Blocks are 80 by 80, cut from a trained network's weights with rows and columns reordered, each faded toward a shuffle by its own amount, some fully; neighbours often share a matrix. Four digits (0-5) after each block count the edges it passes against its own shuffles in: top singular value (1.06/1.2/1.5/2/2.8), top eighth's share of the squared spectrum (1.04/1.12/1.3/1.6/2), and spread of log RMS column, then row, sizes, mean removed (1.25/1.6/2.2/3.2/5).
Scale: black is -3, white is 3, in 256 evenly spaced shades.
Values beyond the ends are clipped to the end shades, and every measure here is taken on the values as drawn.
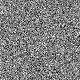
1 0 0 0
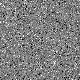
0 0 0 0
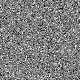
1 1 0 0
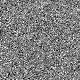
0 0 0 0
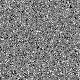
0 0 0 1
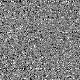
2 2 1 2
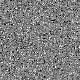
0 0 0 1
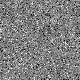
0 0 0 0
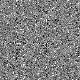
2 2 2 0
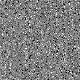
1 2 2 0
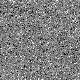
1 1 0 0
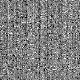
3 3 1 3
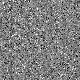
1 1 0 0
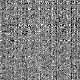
4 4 1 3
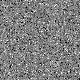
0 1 0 0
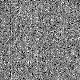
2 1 0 1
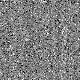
1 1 0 0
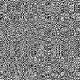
4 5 3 2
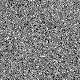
0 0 0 0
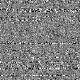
2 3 0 3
